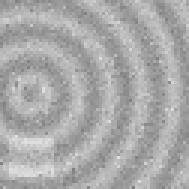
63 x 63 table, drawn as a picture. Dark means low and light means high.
Rings spread out from the middle left. In the bottom left lies a patch that is higher than the rest. The bottom left is the ninth with the highest average. The values follow a bell shape.
